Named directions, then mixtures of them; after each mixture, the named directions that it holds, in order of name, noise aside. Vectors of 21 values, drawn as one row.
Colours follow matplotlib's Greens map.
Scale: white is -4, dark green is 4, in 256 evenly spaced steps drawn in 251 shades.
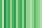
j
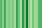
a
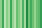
a, j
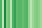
a, j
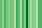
a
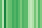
a, j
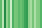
a, j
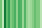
j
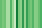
a, j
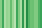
a, j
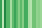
a, j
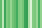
a, j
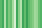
a, j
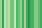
j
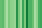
a, j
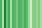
a, j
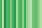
j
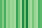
a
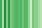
a, j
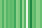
a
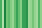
a, j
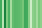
a, j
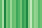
a, j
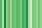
a, j
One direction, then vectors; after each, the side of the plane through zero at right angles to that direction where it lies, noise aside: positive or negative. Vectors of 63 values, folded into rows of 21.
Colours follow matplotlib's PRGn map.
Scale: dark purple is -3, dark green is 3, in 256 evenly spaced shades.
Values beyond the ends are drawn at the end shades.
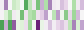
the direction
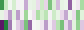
negative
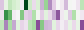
positive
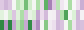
positive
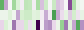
positive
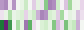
positive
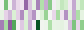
negative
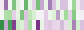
positive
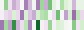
negative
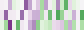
negative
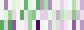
positive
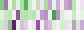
positive
